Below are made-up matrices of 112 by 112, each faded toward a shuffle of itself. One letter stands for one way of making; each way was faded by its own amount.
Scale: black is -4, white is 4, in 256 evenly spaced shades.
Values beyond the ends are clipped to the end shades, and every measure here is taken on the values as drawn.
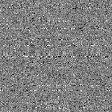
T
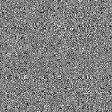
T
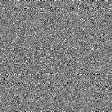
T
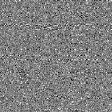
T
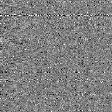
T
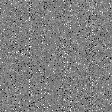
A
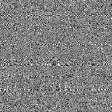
T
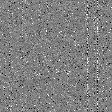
A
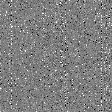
A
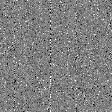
A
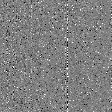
A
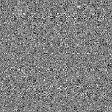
T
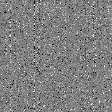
A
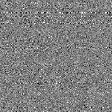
T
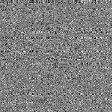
T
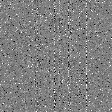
A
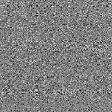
T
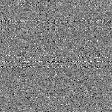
T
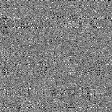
T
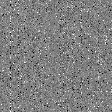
A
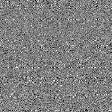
T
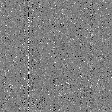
A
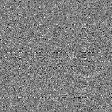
T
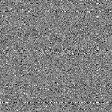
T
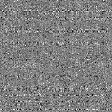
T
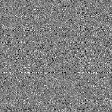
T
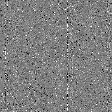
A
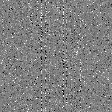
A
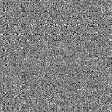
T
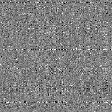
T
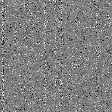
A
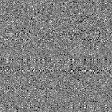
T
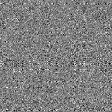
T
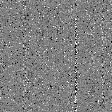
A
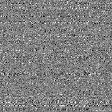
T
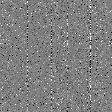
A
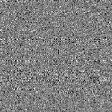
T
